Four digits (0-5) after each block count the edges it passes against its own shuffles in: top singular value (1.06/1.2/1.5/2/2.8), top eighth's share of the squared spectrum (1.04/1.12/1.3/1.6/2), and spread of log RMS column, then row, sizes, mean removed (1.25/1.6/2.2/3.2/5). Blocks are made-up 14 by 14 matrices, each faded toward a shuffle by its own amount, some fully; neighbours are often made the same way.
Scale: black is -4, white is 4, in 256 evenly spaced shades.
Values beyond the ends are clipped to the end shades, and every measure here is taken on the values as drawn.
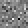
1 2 1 0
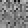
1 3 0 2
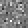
0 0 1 0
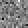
0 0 0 0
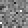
1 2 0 0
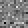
1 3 0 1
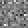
1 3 0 2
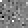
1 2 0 0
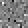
0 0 0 0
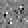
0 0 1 0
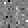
0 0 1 0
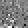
2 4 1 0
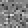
1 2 0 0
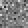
0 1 0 0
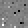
0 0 0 0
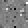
1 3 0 0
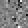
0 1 2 0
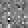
2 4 1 0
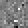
2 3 1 0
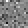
1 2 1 0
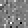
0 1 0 0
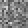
2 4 0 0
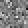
0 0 0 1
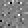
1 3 0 0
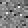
0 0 0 0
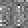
2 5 1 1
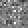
1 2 0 1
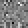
2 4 1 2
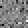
1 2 0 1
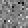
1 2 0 0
